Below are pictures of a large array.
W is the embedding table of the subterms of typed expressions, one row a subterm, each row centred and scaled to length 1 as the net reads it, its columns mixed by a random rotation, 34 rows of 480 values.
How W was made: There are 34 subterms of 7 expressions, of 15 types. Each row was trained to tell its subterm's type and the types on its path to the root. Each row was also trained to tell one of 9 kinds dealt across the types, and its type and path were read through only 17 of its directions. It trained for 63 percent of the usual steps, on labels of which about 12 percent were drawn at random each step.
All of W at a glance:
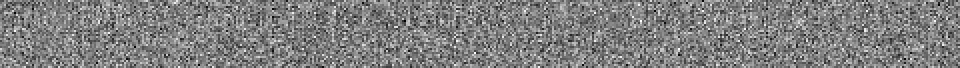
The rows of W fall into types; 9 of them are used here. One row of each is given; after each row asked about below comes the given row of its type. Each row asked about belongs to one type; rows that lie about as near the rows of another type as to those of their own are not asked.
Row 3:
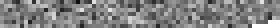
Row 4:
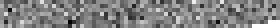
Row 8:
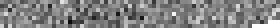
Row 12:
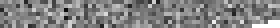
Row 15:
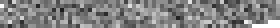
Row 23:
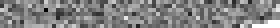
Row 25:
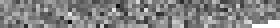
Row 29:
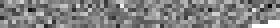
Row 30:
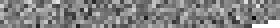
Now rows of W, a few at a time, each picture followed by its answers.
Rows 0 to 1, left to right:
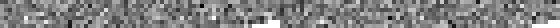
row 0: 4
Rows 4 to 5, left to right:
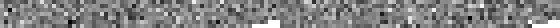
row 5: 3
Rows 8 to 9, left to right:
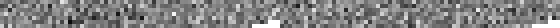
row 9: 4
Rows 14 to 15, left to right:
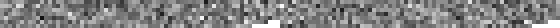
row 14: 8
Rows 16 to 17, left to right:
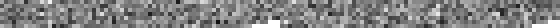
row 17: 15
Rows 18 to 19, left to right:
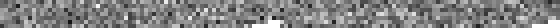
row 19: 12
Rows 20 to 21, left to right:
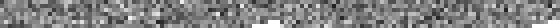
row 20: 15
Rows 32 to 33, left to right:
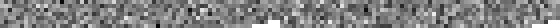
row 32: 4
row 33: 8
